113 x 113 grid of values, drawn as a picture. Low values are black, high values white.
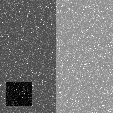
Overall the values sit about 50% of the way up the scale. An odd patch, lower than its surroundings, sits in the bottom left. A vertical seam about 50% of the way across splits the table, and the right part is higher. The ninth with the lowest average is the bottom left.
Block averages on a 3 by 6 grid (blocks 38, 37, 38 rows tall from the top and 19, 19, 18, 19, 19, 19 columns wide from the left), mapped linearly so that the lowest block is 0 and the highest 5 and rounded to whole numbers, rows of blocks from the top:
2 2 2 5 5 5 | 2 2 2 5 5 5 | 0 0 2 5 5 5
